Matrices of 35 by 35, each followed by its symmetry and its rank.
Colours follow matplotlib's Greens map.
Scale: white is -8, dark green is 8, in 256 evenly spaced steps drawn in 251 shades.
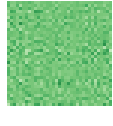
neither, rank five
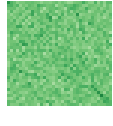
symmetric, full rank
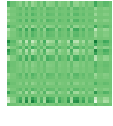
neither, rank one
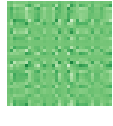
antisymmetric, rank two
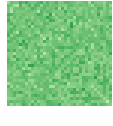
symmetric, full rank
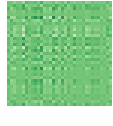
antisymmetric, rank two
